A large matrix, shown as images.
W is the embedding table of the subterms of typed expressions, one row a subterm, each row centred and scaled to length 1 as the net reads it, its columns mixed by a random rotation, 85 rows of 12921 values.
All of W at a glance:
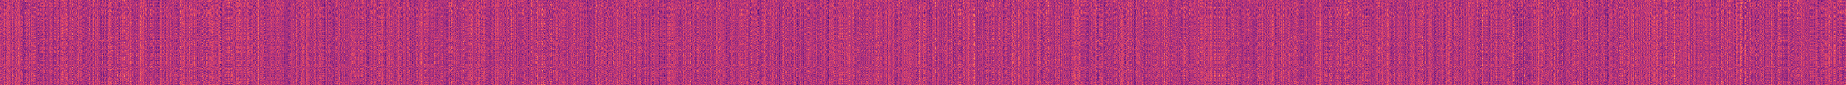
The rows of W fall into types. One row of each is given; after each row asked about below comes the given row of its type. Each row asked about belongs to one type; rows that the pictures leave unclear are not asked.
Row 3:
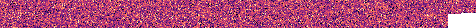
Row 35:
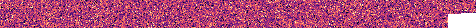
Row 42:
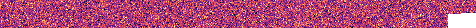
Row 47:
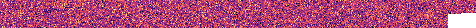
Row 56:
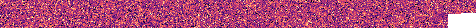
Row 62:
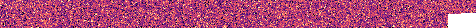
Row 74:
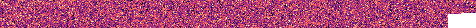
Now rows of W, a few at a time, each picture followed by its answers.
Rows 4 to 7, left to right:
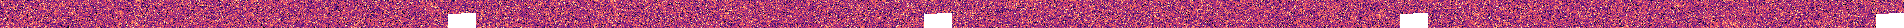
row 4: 74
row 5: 47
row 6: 47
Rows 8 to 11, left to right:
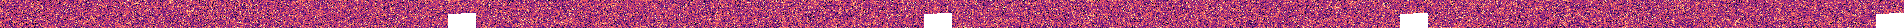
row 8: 47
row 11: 56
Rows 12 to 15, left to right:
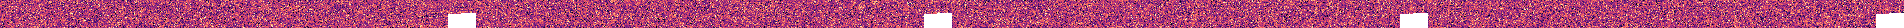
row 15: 3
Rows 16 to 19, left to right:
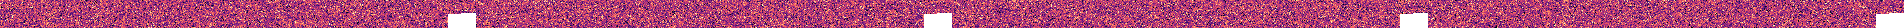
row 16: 35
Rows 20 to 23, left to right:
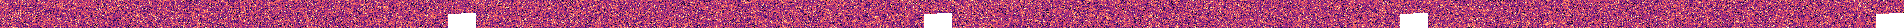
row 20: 3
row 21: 35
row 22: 62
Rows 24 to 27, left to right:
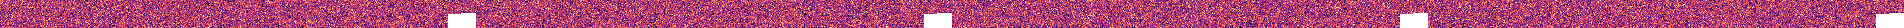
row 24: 35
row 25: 74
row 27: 47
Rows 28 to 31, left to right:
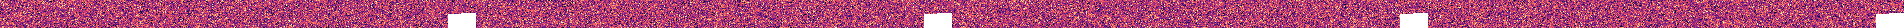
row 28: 74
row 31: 35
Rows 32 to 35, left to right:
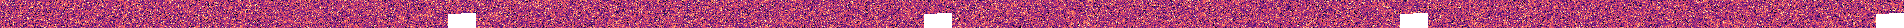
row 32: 47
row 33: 74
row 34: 74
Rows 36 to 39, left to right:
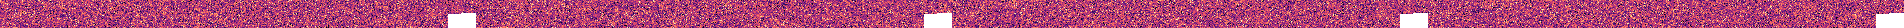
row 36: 3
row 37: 56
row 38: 74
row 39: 47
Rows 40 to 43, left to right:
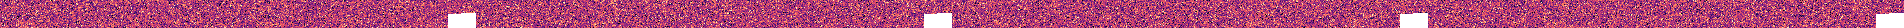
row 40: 62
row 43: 74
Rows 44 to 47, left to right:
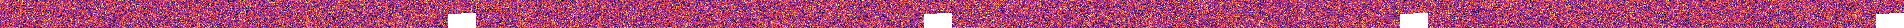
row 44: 3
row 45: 35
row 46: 56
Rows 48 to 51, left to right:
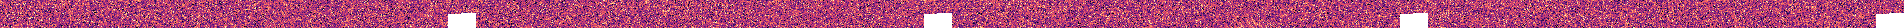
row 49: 47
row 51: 3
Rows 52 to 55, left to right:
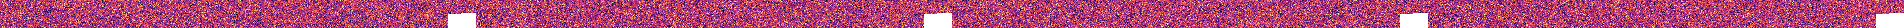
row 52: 47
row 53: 62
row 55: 62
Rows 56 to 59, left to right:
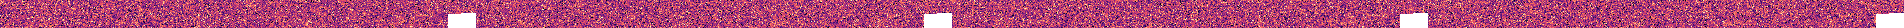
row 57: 42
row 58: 3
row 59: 35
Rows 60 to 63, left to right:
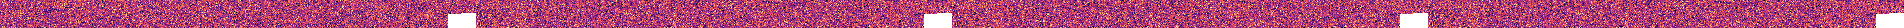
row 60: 47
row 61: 62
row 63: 62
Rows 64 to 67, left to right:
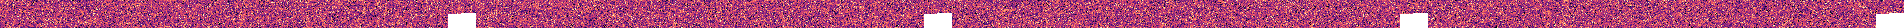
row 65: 3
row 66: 35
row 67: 74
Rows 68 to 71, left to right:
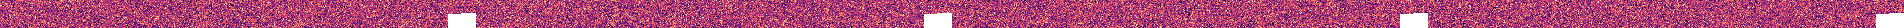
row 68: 42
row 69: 56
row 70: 3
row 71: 47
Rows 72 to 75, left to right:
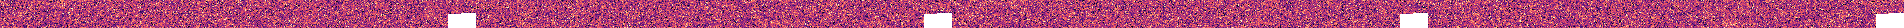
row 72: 74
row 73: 35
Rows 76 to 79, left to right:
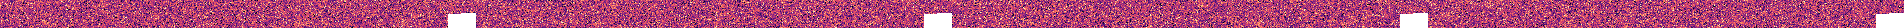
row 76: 42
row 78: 56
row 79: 74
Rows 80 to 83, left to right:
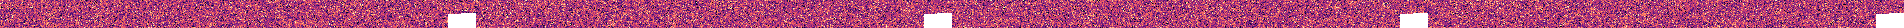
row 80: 35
